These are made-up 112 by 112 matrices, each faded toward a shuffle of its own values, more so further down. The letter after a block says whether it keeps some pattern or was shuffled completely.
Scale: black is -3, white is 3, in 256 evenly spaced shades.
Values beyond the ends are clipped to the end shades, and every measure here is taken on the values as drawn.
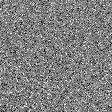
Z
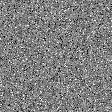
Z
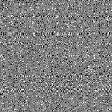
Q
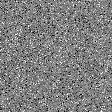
Z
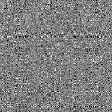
Q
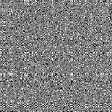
Q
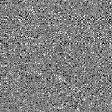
Q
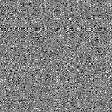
Q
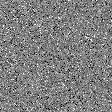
Z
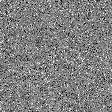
Z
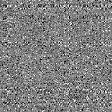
Q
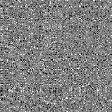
Q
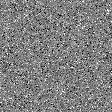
Z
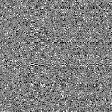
Q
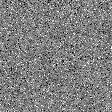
Z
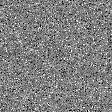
Z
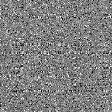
Q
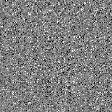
Q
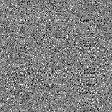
Q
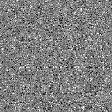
Q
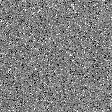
Z
